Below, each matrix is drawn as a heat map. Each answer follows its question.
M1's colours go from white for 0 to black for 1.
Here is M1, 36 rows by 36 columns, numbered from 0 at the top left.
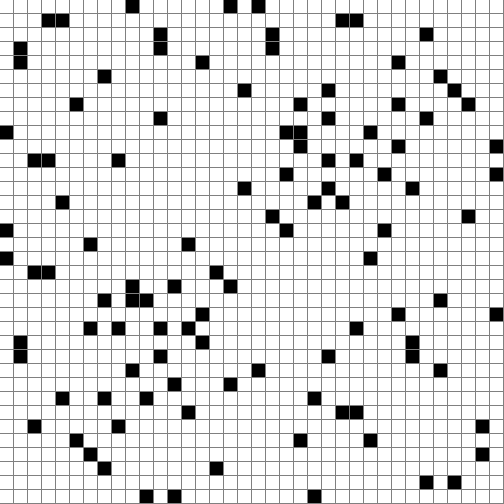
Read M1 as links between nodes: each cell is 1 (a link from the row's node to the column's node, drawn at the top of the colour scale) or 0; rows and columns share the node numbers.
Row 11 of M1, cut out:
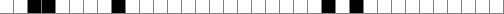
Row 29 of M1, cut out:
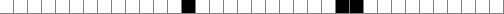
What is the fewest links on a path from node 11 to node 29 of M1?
2
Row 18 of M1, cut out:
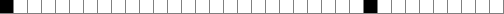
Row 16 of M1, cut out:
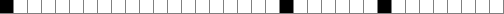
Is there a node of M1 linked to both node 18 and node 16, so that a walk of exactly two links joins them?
yes
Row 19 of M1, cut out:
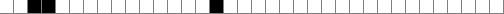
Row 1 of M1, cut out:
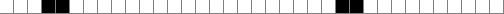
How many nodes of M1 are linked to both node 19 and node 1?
1
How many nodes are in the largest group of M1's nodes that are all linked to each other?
3
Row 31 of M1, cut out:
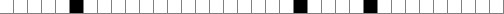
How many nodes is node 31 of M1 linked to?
3
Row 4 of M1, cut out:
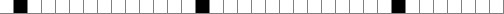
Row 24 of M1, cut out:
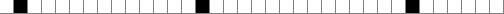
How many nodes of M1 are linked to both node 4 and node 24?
2
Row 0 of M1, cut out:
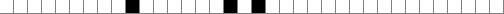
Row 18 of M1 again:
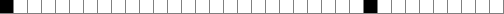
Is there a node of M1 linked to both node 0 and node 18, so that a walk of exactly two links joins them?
no
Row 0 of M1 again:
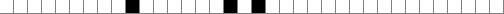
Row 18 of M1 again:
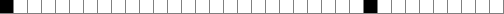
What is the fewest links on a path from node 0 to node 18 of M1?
1
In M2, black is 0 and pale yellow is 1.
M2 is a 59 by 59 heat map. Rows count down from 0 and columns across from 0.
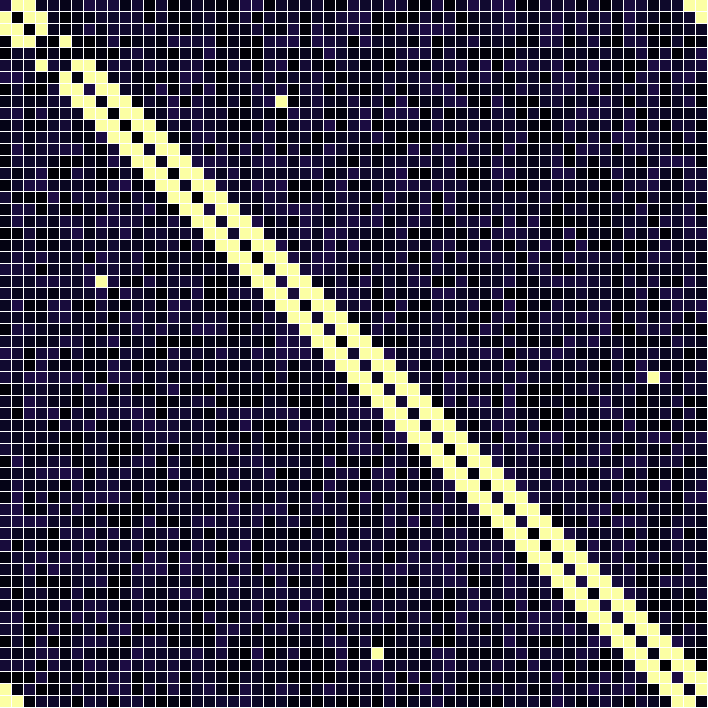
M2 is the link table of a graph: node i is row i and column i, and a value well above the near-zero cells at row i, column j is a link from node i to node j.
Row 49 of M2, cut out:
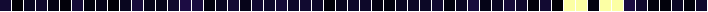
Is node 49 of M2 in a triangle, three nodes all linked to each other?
yes
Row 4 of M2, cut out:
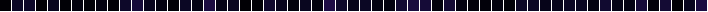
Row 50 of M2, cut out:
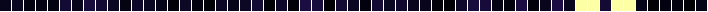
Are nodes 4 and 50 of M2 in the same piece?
no
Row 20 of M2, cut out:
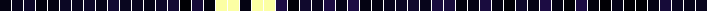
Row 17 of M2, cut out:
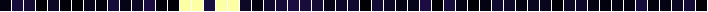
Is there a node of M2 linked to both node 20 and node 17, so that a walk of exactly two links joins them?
yes
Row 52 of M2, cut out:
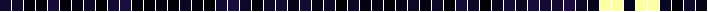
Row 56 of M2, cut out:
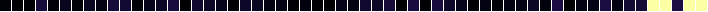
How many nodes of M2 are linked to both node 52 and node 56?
1
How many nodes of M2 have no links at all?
1
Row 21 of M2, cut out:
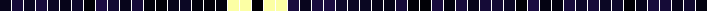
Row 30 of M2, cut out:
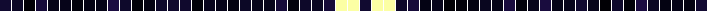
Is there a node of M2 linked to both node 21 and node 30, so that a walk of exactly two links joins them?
no
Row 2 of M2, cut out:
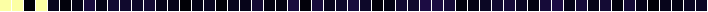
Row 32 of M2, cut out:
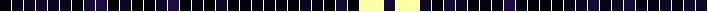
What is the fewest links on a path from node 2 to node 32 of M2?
6
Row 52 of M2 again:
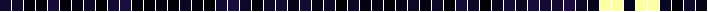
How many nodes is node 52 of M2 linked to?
4
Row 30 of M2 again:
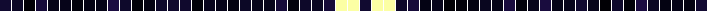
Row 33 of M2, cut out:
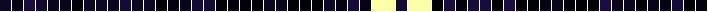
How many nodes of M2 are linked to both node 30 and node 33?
2
